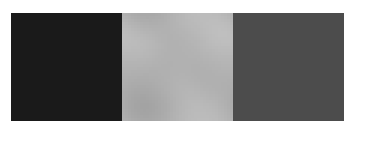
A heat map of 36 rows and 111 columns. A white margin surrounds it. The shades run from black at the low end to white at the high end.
The table splits into one row of 3 panels. Panel 1,1: very low, flat. Panel 1,2: high, smooth, faint in contrast. Panel 1,3: low, flat.
